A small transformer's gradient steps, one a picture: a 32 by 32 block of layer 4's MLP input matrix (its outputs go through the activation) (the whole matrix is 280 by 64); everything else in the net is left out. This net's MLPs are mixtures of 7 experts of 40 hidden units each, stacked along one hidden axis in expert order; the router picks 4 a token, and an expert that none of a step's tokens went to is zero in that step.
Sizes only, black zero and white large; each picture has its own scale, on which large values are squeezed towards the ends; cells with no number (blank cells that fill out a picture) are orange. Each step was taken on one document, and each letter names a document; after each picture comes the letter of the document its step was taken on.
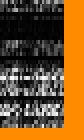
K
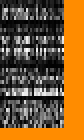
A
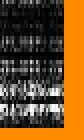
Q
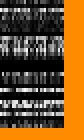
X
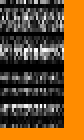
X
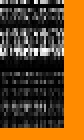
X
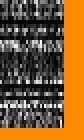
A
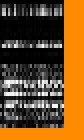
K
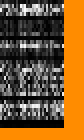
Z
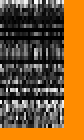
Z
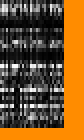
Q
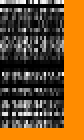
X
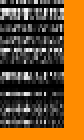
X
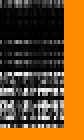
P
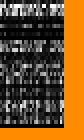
Z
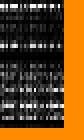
Q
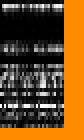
K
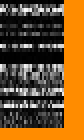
Z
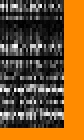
Q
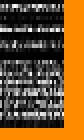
Z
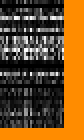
X
